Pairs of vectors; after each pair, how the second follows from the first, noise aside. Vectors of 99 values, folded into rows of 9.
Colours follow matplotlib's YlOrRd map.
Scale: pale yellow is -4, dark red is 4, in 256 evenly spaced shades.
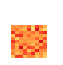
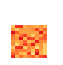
wrapped around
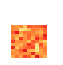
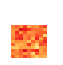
sign-scrambled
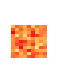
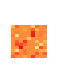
partly zeroed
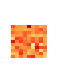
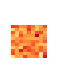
wrapped around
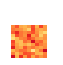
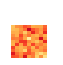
wrapped around
